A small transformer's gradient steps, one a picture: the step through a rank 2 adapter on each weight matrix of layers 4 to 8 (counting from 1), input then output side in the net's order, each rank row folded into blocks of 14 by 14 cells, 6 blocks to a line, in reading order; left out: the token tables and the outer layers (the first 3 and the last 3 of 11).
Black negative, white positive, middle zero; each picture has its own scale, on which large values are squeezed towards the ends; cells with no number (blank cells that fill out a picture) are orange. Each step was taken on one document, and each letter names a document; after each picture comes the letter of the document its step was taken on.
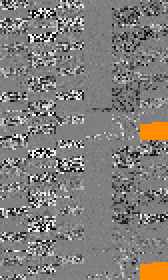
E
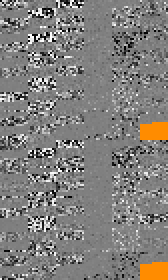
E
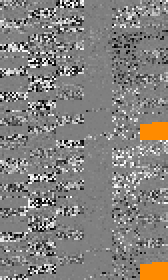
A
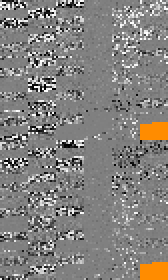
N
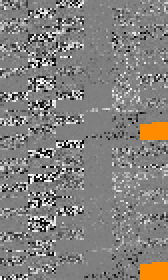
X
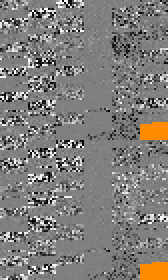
A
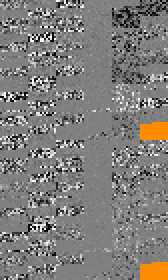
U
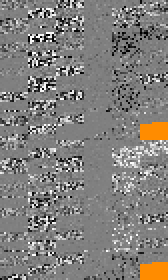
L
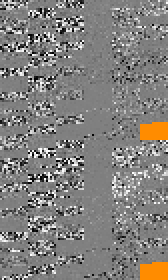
X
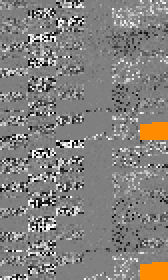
U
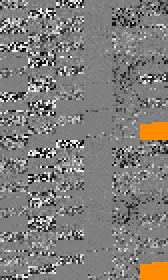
X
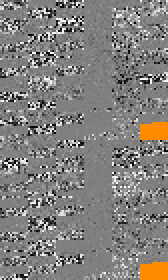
X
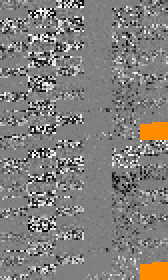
U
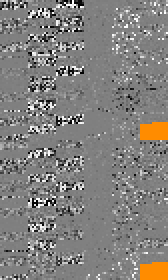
N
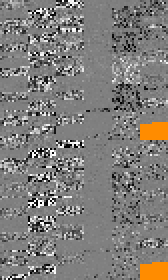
U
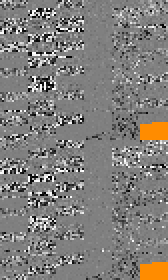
L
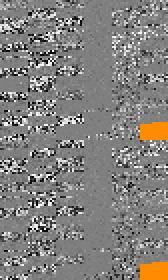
E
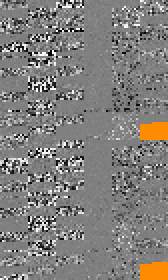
L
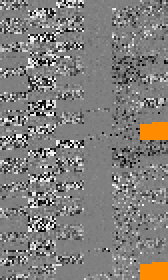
A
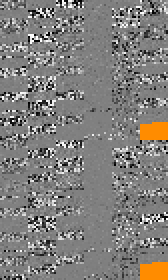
E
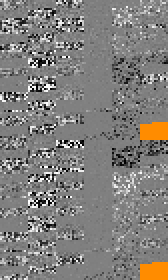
A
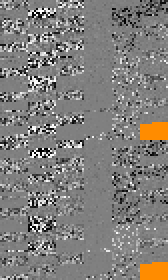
U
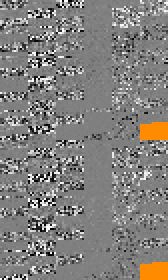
X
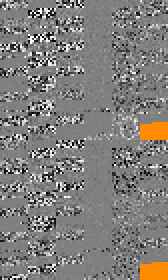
U
